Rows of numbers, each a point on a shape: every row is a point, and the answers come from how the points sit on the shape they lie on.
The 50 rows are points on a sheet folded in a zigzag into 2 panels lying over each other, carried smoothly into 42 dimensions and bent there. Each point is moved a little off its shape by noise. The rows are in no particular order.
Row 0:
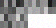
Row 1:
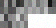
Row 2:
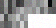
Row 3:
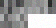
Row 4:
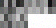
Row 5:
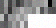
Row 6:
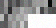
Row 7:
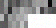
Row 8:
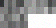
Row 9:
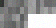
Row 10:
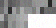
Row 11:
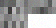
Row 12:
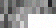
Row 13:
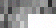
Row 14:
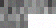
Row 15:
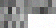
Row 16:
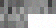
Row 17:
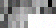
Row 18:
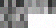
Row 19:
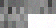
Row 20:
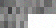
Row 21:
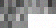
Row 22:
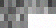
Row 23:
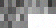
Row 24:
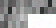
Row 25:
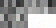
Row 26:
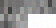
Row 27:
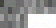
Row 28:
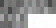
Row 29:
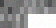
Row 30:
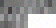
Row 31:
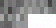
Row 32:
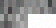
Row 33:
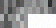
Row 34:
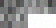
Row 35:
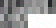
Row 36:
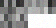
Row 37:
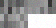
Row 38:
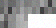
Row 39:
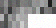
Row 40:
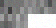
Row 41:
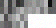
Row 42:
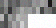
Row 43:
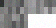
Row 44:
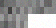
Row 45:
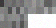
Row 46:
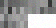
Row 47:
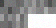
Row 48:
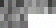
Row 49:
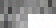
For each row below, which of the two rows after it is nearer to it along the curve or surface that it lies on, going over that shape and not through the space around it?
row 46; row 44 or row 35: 35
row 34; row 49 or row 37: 49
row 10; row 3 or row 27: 3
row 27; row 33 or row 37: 33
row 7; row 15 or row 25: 15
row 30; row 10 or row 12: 12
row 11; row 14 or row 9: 14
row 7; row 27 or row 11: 11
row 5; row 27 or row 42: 42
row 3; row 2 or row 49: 2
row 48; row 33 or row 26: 33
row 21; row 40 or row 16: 40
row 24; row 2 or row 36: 2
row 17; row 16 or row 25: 16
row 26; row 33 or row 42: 33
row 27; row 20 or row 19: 20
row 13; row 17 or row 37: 17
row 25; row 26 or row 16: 26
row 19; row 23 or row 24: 24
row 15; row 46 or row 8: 46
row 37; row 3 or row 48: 3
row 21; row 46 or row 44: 44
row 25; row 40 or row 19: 40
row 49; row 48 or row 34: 34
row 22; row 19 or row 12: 12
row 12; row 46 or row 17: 17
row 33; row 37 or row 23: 23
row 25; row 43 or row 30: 30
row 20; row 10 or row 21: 21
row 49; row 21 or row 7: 21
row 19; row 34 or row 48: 48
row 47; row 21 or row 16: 21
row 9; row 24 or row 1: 1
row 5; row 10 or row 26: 10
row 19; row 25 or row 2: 2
